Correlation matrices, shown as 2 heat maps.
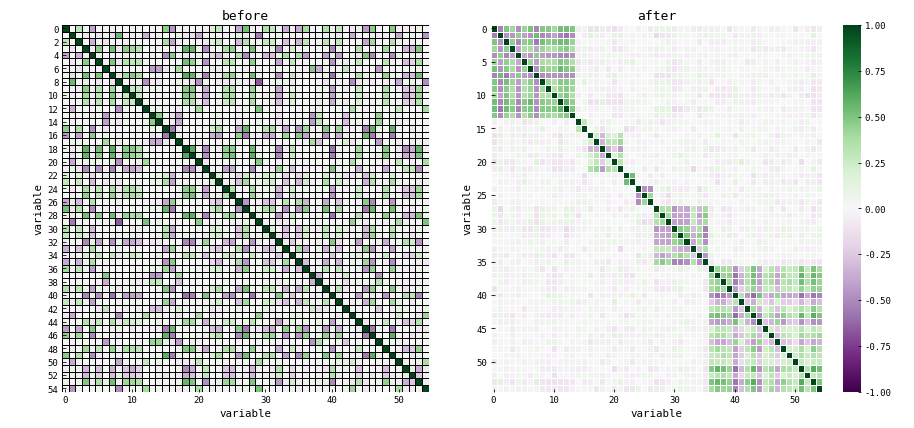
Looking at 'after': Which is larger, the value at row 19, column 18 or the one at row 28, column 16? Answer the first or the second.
the second
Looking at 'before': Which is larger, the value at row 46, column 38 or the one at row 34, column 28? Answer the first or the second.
the second
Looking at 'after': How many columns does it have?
55
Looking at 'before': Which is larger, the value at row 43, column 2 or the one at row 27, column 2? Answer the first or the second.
the second
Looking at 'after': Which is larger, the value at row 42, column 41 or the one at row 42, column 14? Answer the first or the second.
the second
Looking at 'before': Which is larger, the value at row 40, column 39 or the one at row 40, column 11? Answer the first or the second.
the first
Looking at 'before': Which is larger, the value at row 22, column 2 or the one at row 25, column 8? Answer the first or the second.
the first
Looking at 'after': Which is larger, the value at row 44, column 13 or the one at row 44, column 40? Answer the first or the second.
the second
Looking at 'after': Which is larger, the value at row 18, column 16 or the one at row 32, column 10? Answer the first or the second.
the second
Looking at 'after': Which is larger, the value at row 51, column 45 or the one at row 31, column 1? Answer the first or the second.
the first
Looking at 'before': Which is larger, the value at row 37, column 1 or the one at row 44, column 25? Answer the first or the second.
the second
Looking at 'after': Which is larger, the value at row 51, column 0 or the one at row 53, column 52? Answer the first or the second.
the second
